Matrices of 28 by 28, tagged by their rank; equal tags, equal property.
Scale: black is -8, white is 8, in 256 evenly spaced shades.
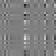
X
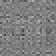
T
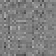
T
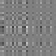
X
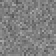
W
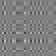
X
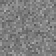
W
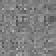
T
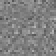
T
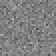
W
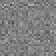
T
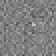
T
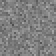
W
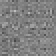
T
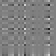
X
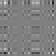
X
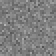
W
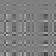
X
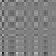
X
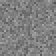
W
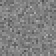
W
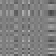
X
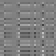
X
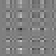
X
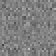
T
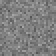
W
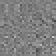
T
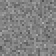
W
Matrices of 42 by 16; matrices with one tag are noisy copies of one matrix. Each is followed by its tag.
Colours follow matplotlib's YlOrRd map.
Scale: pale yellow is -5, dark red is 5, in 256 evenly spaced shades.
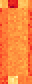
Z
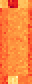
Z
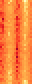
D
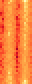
D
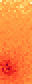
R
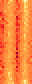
D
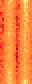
D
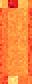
Z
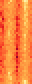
D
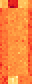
Z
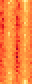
D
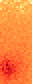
R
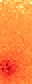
R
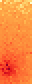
R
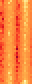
D
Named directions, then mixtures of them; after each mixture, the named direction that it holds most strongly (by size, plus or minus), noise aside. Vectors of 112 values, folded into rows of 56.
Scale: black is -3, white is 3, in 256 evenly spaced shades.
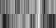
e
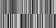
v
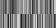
v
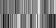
e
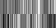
e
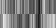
e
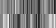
e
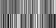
v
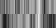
e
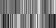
e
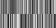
v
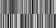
v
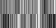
e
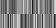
v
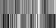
e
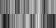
e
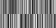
v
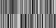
v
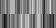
e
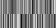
v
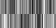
e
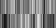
e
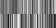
v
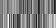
v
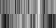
e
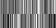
v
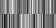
v
